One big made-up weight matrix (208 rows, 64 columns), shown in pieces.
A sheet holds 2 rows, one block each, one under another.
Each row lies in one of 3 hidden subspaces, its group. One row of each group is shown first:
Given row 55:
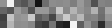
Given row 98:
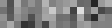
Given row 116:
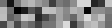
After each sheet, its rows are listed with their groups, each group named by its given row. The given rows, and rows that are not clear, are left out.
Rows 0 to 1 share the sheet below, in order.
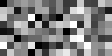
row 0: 116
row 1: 116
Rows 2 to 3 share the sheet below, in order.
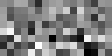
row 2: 98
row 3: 116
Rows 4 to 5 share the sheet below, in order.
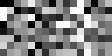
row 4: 116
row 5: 116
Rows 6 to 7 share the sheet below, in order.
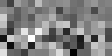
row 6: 55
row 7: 55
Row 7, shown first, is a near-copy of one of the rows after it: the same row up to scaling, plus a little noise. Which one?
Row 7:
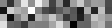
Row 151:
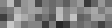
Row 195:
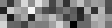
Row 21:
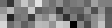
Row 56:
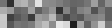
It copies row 195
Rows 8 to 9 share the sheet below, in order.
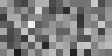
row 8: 98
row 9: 116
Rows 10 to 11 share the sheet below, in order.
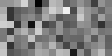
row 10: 98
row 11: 55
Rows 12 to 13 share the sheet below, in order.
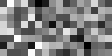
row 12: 98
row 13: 116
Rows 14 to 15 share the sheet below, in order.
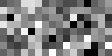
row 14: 55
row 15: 116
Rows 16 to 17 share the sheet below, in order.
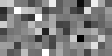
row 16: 116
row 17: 98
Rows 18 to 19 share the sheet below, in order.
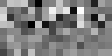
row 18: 98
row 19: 98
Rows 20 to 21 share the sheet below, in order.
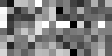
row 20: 55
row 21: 55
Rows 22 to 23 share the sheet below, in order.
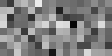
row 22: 55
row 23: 116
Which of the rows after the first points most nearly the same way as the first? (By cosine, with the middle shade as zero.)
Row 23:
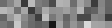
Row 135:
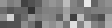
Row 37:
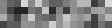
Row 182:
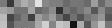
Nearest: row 135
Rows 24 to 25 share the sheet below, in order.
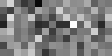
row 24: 55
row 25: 98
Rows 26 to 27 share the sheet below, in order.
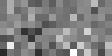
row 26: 98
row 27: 55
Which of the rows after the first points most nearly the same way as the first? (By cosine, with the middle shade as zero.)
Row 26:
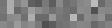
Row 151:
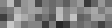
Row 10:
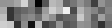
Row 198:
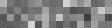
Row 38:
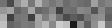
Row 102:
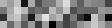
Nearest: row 151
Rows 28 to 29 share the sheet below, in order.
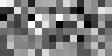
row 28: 116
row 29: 98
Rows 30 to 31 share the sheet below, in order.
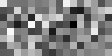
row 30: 116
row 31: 98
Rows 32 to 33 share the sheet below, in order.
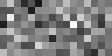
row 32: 55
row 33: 116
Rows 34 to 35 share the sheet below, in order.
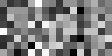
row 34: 98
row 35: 116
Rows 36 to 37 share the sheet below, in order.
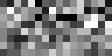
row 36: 116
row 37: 116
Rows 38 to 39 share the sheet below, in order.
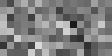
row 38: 55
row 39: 116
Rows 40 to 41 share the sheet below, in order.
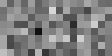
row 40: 116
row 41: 98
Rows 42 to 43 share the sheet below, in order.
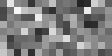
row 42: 116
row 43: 98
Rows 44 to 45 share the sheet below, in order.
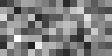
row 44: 116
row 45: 116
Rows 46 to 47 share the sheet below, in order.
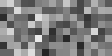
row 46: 116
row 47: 98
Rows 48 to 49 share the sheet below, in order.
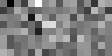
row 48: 98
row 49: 98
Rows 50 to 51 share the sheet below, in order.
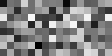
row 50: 116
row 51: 116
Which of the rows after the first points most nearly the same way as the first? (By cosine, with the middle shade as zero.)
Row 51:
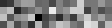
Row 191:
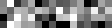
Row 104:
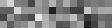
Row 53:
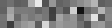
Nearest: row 191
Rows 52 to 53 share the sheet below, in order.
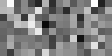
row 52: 98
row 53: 98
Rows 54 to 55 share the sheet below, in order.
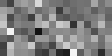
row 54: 55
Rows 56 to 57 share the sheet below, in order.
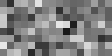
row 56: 55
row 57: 116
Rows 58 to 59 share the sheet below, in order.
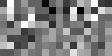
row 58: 98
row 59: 55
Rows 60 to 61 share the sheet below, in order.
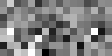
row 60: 55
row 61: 98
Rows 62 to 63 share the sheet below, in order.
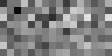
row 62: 116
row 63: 116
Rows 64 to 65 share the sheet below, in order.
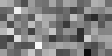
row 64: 116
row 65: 116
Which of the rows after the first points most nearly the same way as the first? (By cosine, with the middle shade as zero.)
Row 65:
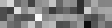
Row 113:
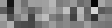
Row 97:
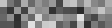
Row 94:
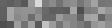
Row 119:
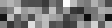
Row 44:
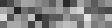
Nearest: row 97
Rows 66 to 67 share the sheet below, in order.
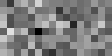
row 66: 55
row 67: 98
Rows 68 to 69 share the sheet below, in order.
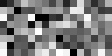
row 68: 116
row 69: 55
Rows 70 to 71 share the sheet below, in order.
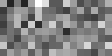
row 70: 98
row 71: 116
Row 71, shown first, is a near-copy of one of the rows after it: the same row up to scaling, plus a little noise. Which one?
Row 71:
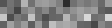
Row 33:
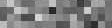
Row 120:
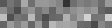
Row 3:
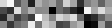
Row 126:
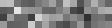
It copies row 120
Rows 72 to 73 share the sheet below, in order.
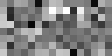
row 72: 98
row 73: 55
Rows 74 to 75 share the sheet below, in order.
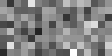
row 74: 116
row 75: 55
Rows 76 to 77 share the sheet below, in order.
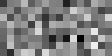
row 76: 116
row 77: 98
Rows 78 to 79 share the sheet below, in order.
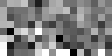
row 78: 98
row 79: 55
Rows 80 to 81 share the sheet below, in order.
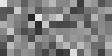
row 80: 116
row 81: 55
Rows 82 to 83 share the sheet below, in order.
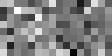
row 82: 116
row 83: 55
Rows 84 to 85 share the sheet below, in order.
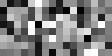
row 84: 98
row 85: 116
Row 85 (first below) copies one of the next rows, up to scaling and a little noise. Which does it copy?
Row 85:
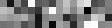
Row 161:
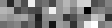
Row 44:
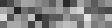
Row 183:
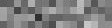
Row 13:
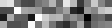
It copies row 161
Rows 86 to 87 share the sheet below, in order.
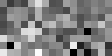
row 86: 98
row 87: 55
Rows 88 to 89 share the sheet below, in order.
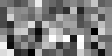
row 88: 98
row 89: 98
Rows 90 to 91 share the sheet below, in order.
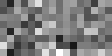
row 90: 98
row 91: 55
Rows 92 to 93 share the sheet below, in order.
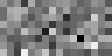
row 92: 116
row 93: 98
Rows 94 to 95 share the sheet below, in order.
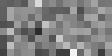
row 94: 98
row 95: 55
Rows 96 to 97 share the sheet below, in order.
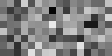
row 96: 116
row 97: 116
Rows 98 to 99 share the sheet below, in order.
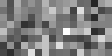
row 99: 116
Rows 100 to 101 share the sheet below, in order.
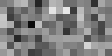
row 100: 98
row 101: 116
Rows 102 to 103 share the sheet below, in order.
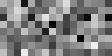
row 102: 116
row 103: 98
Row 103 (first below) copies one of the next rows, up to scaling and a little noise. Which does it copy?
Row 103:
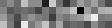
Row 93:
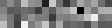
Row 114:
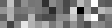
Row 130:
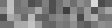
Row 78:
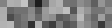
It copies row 93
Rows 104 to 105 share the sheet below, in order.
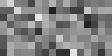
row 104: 116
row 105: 55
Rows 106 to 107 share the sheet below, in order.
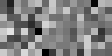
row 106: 98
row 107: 98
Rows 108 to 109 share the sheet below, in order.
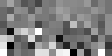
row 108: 55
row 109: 55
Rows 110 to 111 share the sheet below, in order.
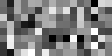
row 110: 98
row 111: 98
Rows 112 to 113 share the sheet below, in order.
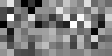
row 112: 55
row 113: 98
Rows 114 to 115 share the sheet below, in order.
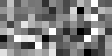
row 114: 98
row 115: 116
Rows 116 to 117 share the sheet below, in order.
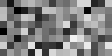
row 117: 116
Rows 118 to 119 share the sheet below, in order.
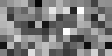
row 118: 98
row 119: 116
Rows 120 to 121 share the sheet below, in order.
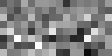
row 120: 116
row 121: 116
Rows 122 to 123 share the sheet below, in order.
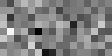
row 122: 55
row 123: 98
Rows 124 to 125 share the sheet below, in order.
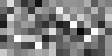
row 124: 55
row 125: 116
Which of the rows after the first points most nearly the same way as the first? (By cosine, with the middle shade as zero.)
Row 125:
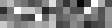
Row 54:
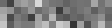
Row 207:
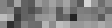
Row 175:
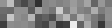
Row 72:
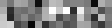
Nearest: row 54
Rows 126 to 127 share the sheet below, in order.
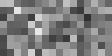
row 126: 116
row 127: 98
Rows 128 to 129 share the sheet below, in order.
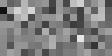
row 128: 55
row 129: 98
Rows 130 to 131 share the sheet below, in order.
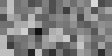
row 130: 98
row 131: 98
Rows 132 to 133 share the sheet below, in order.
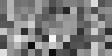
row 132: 98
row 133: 116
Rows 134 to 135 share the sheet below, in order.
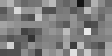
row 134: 116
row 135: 55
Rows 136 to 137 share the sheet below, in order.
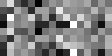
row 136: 55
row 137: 55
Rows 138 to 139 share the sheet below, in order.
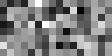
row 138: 98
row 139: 116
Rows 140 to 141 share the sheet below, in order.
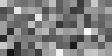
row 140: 116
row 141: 55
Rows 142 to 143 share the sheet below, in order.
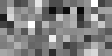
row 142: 98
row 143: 116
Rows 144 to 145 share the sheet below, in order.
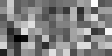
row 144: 98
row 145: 116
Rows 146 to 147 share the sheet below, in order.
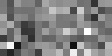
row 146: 98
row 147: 55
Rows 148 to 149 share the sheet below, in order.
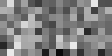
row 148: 98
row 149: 55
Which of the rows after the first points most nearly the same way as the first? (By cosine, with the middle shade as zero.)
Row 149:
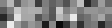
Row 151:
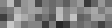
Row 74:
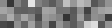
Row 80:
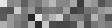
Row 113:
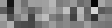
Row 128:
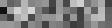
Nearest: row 151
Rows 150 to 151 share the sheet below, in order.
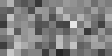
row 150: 55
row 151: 55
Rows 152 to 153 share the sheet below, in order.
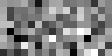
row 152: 98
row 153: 116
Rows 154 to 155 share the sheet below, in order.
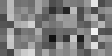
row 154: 98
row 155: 98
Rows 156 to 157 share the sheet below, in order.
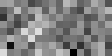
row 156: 116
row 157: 55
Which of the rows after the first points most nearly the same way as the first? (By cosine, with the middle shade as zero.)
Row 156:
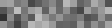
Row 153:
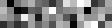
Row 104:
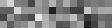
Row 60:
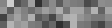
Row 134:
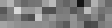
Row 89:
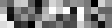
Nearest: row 104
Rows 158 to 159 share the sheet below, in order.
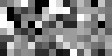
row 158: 98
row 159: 55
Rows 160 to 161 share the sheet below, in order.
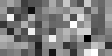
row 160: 55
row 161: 116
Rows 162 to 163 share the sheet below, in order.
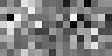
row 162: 55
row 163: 98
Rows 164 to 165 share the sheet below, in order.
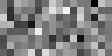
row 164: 98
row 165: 98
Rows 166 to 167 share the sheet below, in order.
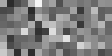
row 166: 98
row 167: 98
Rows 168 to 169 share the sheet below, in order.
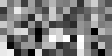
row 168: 116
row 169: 98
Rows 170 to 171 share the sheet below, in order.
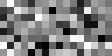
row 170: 116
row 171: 116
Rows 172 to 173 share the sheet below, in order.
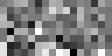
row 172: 98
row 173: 55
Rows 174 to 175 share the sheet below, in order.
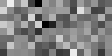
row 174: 98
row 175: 55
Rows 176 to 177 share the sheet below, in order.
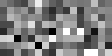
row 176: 98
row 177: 116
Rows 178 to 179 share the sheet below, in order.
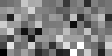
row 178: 55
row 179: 55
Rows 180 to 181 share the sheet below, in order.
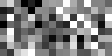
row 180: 55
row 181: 98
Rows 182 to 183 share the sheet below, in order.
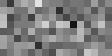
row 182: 55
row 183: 116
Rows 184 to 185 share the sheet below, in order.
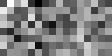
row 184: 98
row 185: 116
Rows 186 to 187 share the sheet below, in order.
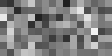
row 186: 116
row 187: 98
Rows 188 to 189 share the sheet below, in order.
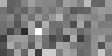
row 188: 116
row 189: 98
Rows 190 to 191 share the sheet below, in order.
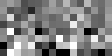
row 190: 55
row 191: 55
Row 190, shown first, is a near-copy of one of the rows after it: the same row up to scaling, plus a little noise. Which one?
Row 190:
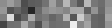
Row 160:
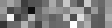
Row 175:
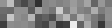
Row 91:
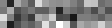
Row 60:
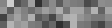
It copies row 160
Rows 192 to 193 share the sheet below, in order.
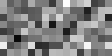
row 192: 116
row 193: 116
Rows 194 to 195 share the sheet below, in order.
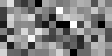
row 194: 55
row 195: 55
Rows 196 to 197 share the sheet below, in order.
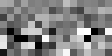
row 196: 116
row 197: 116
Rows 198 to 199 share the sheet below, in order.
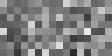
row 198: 116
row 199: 116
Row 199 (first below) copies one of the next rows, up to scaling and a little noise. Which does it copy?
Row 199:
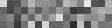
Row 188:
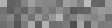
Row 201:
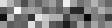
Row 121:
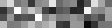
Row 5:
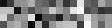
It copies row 188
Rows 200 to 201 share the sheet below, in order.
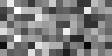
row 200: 116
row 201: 116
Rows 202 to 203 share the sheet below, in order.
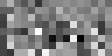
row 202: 55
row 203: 98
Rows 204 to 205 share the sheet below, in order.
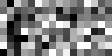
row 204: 55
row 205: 116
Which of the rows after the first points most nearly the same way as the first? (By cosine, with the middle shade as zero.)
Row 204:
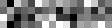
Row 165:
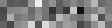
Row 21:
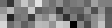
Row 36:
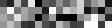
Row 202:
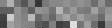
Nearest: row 21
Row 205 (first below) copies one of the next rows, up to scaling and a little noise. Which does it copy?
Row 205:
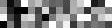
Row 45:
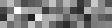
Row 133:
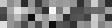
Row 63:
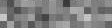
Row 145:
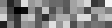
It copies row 145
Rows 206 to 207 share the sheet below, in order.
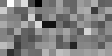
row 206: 98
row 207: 55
